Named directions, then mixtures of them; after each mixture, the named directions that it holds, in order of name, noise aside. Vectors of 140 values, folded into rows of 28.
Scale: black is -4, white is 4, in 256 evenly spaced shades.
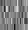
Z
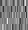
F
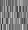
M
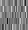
F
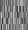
M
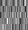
F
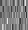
F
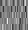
F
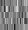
Z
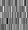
F, M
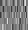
F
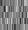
F, Z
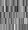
F, Z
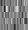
Z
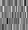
F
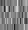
Z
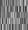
F, M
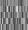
M, Z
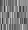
M, Z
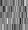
F, Z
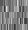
M, Z
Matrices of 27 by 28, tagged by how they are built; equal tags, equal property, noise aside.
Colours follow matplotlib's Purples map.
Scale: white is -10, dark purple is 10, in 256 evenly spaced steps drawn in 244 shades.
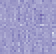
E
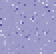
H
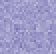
E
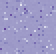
H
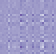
E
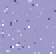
H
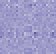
E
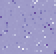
H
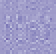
E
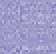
E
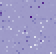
H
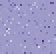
H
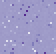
H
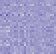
E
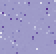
H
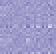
E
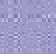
E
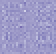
E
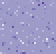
H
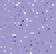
H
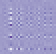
E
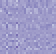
E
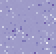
H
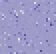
H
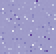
H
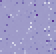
H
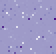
H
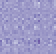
E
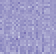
E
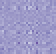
E
